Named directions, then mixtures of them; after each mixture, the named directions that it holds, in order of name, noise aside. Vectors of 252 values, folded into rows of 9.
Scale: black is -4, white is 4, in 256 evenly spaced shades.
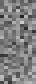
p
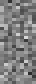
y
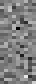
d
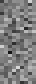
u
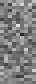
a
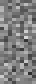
y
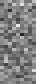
a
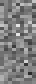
a, y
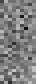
p, u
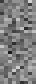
u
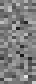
d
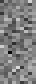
u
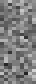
a, y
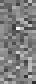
d, u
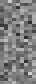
y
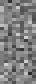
y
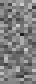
a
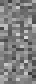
y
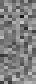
p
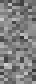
a, y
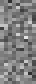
y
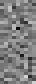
d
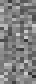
y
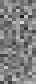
p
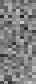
p
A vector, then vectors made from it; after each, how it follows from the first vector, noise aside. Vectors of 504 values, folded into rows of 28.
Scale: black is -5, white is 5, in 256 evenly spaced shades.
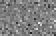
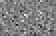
wrapped around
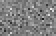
wrapped around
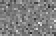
copied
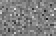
wrapped around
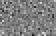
wrapped around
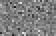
wrapped around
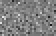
wrapped around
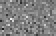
wrapped around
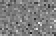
copied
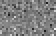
wrapped around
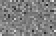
wrapped around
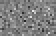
wrapped around
